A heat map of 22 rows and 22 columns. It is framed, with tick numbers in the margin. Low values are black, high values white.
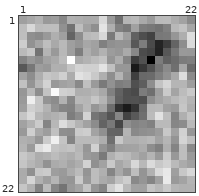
Mirror symmetry: none. Grain: blotchy. Dips: two. Ninth with the lowest average: top right. Odd rows or columns: none.
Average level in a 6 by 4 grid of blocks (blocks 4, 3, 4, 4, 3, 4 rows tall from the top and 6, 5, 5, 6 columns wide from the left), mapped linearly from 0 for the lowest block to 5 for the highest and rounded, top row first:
4422
3510
4404
4304
5444
4445
